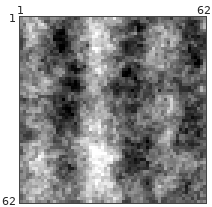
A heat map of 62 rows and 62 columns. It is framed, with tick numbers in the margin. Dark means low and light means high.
Ninth with the highest average: bottom middle. Histogram: bell-shaped. Stripes: upright, repeating 3 times.
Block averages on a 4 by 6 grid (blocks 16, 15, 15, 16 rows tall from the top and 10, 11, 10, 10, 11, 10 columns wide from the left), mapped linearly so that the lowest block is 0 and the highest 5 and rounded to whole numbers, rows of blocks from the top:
2 0 4 1 2 0 | 2 0 3 0 2 1 | 2 1 4 1 2 0 | 4 2 5 1 2 1
